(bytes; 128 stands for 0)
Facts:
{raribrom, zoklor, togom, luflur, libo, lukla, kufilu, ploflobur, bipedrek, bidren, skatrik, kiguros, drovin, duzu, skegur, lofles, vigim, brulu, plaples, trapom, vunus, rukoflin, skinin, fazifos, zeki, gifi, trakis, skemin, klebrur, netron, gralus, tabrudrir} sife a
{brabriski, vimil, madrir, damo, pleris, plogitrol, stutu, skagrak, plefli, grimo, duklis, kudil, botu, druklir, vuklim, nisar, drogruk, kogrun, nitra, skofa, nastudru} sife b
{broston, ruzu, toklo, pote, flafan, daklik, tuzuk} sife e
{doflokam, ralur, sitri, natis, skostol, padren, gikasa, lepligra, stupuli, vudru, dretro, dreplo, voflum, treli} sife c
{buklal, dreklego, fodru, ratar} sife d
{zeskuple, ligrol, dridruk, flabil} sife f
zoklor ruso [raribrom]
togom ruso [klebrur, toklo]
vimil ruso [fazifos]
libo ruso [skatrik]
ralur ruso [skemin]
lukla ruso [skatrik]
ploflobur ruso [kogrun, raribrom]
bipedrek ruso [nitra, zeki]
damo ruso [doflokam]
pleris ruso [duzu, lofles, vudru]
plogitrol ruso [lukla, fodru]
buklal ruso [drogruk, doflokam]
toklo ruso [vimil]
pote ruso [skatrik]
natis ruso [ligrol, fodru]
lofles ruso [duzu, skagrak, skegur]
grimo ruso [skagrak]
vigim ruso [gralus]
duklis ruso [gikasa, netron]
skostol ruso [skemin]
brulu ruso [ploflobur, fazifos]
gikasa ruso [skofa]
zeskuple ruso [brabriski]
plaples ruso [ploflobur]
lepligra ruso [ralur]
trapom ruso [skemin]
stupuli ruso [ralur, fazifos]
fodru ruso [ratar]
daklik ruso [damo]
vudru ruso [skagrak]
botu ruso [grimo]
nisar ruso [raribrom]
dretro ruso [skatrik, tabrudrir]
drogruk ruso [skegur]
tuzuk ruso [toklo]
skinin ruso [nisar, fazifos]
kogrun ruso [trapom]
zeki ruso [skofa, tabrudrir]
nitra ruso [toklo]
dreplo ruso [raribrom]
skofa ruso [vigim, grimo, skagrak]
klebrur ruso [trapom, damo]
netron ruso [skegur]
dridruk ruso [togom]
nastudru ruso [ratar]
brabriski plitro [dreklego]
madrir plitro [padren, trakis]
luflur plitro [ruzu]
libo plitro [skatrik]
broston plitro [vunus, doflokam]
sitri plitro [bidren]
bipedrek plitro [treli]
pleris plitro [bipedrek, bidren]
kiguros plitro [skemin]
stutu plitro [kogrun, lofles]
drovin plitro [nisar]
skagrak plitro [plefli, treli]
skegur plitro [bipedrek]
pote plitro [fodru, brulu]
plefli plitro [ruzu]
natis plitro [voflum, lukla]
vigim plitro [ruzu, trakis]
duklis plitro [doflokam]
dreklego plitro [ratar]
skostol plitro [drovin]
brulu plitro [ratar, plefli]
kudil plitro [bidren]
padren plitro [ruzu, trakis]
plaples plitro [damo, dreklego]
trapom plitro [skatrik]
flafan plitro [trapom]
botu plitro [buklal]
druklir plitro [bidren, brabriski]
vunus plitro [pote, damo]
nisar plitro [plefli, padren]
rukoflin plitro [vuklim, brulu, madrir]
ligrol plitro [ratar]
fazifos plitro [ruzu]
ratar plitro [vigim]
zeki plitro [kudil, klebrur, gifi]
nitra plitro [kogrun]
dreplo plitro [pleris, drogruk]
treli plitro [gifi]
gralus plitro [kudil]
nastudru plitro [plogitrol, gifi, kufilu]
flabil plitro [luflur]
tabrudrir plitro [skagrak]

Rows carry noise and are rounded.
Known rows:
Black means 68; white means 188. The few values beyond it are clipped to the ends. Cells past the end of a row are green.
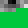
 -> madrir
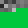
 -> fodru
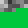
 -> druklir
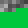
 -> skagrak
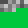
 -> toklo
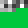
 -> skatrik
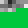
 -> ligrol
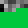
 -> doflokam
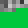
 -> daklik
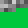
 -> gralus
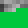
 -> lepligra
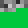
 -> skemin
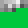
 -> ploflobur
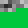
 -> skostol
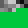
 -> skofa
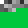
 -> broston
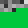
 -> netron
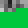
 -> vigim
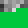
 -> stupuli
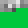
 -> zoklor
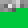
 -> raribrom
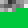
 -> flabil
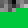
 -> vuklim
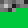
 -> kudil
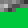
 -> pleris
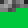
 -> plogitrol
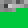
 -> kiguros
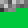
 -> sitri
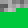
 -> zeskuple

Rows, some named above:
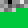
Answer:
fazifos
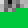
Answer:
rukoflin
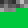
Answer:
trakis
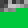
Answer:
buklal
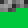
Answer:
plogitrol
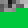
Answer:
padren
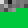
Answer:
vunus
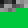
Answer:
ruzu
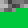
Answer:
druklir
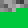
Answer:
botu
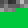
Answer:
trakis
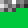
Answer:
zeki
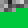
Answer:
brulu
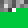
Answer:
vimil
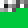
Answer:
libo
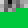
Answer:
rukoflin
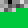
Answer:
fazifos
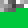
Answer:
nisar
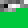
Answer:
natis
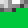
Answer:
dreplo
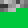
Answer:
ralur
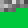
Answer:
gralus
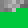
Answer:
skinin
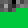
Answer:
damo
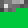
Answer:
treli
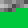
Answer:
nastudru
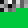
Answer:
nitra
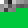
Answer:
plaples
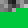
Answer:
brabriski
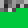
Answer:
pote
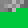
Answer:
skinin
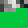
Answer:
vudru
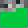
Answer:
skemin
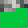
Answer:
gikasa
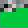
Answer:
dretro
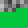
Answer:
tabrudrir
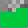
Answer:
skinin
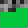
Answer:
drogruk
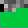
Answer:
doflokam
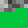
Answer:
druklir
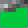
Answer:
pleris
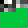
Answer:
kogrun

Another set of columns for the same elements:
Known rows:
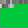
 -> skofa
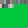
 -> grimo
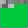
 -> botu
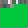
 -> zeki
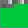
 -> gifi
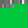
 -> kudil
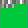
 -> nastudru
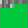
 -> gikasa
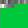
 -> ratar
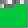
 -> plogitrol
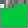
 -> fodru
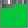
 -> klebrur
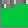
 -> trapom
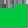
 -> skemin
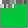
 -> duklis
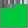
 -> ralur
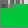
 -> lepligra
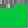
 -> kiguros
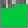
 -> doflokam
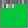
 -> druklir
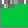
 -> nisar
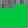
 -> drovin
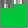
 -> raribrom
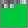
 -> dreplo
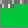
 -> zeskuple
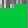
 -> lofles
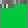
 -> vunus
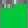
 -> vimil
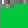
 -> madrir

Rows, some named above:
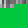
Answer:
lofles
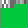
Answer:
libo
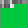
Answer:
pleris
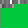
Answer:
skagrak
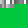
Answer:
natis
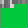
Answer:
pleris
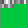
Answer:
lukla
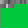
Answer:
rukoflin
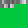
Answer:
dreplo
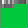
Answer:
daklik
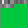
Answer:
madrir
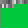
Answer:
broston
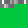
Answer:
nisar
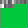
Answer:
pote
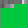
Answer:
sitri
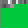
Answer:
zeki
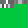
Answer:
skatrik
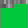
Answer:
skemin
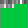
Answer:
stutu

